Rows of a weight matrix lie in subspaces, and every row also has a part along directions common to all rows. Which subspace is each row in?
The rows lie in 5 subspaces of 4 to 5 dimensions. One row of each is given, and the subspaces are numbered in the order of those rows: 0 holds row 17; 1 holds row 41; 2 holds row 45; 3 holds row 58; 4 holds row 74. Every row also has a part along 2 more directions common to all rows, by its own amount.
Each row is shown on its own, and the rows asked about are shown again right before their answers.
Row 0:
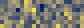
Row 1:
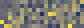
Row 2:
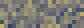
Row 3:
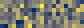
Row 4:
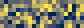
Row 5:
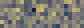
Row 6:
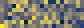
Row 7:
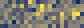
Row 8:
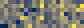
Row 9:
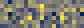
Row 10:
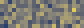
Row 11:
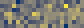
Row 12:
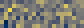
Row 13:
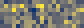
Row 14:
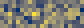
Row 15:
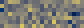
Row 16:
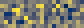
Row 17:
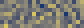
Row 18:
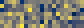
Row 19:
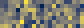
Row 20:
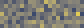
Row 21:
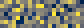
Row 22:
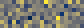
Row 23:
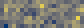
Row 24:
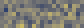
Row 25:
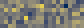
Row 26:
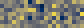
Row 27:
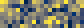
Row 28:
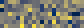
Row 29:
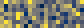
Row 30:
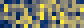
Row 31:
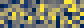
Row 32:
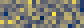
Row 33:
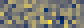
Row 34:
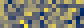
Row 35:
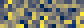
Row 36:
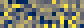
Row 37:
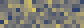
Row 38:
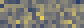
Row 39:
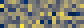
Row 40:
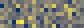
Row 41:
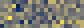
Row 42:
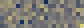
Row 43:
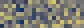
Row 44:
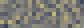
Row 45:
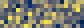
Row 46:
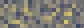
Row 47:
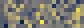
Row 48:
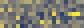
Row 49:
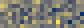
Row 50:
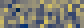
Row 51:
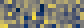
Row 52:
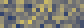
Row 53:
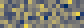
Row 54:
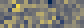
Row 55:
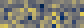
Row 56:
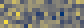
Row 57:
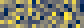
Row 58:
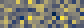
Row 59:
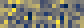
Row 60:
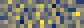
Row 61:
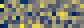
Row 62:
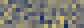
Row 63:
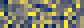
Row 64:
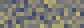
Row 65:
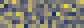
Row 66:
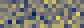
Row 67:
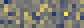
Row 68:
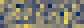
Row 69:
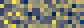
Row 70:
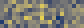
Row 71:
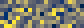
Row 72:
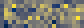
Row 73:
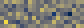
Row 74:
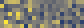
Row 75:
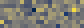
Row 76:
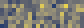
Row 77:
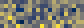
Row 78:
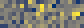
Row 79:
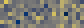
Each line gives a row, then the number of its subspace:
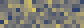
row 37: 2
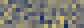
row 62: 1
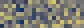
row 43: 1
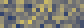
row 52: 1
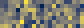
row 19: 2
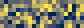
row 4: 0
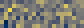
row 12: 4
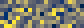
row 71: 2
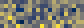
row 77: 1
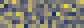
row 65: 4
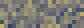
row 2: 2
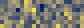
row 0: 2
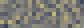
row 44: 0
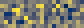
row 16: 3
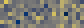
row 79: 0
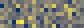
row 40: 1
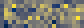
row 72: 3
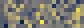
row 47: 3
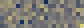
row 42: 1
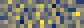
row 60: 3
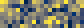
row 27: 2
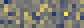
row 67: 0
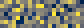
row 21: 0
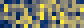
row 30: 4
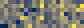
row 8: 0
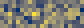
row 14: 3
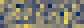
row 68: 0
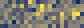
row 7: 3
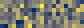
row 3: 0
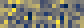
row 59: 2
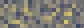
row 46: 4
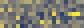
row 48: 4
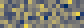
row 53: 3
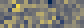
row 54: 1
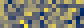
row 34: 3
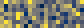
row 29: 4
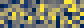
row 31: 2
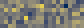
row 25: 2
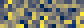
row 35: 3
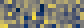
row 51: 0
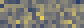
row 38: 4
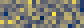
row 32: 0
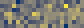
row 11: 3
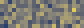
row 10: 0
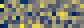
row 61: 4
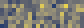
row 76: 2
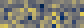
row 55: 3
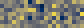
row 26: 3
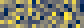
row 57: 0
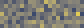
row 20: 1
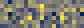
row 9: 3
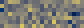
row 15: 4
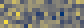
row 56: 4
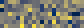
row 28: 4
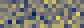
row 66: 1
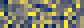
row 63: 1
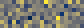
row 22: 1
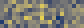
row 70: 1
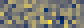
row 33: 1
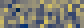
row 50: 0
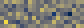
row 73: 4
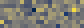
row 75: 2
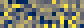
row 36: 1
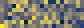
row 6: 1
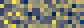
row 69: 4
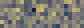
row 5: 2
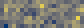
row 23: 3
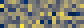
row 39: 4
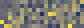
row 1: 2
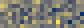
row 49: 2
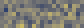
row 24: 0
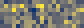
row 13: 4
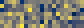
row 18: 4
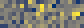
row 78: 3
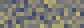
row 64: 1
